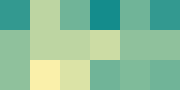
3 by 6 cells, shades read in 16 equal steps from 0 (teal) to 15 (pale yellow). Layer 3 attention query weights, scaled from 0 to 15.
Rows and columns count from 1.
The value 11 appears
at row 1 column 2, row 2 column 2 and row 2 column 3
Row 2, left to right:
8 11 11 12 8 8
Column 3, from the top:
6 11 13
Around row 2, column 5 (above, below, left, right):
6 7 12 8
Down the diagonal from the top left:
2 11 13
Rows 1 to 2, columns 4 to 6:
0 6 2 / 12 8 8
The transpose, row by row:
2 8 8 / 11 11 15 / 6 11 13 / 0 12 6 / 6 8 7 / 2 8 6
